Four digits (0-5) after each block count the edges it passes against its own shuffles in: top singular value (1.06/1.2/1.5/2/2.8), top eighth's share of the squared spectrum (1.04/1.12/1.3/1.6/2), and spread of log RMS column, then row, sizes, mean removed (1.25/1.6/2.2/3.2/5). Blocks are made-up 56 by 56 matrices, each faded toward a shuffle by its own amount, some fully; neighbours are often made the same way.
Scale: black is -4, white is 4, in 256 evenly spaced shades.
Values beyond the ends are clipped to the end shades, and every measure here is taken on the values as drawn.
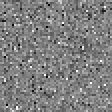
0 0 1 0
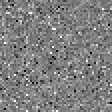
0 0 0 0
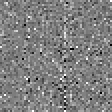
2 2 2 0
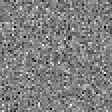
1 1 1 0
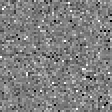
0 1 0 0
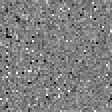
2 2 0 0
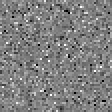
0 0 0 0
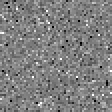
0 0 0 0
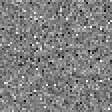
0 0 0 0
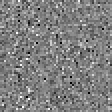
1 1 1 0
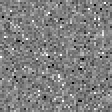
0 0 0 0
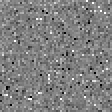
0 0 0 0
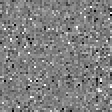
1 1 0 0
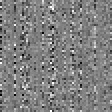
2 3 4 0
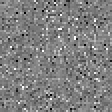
1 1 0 0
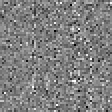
1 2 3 0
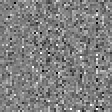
2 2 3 0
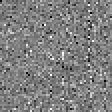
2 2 2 0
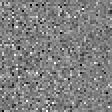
0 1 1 0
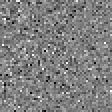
0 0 1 0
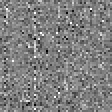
2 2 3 0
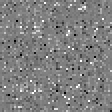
3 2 0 1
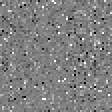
3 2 1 1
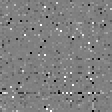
3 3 0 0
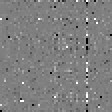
4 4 1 1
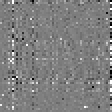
4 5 2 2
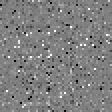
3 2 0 0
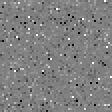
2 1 0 0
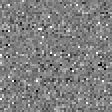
1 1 0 2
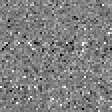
1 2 0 2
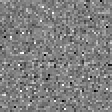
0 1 0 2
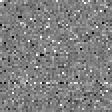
3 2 0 1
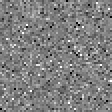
1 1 0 0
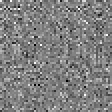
4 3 2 2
